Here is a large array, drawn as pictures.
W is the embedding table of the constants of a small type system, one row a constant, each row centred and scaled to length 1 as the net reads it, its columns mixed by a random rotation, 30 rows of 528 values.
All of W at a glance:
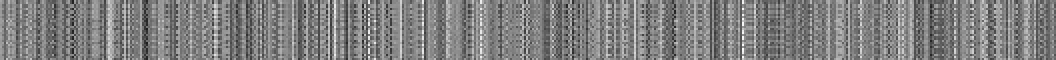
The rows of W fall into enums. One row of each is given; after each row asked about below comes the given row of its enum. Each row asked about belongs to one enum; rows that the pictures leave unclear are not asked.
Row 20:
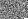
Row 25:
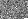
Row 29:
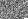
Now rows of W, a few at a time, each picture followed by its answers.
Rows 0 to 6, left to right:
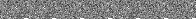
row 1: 25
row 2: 20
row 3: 20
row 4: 25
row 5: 20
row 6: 20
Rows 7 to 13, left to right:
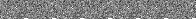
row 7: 25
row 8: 20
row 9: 25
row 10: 29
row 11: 25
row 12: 25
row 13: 20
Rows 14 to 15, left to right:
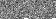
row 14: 29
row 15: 25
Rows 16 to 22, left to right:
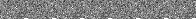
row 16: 25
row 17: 20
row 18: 25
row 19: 25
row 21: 29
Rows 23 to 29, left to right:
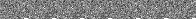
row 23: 20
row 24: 25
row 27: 20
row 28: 25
